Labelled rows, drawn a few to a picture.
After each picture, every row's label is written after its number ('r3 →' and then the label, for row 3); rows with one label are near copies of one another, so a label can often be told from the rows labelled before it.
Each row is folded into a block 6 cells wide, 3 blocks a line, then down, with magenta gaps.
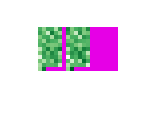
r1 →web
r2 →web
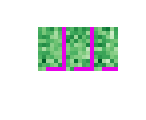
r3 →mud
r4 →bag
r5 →mud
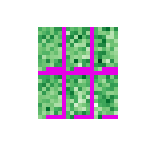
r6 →bag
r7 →bag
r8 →mud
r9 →bag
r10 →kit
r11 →web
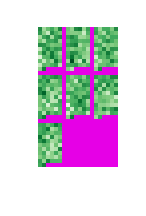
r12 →web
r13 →mud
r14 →web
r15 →kit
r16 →web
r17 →bag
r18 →kit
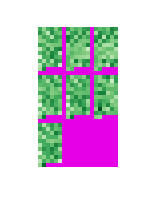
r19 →web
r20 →bag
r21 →bag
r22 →web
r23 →web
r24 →mud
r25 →web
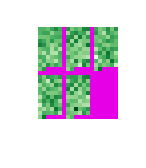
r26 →kit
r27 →bag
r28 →web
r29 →web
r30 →bag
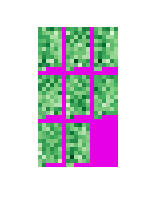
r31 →mud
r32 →bag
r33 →mud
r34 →bag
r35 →web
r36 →kit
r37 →web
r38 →mud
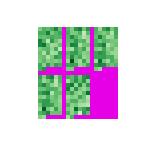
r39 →kit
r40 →mud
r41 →mud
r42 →mud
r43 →bag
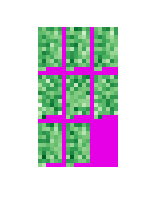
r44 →mud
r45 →mud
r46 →mud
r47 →web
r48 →bag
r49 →web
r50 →mud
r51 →mud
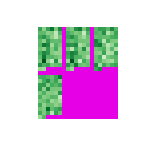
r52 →mud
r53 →mud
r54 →kit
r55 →bag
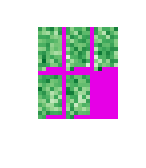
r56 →mud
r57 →web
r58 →web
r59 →kit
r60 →kit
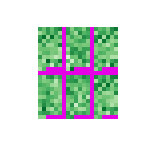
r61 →bag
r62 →web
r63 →bag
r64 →mud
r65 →kit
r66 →bag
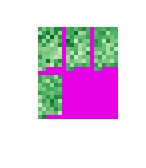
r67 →bag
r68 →kit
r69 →kit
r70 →web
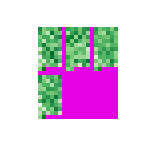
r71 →web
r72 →bag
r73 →web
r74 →web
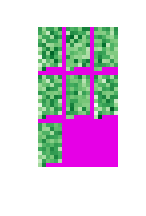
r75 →web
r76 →bag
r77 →mud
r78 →web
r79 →mud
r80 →web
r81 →web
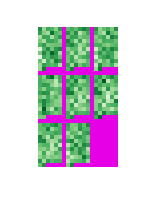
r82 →web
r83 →kit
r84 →web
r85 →mud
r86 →kit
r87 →kit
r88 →kit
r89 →web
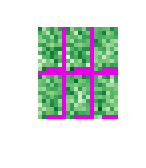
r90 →web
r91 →web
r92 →kit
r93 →web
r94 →kit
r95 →mud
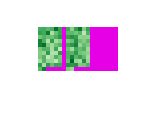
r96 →kit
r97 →mud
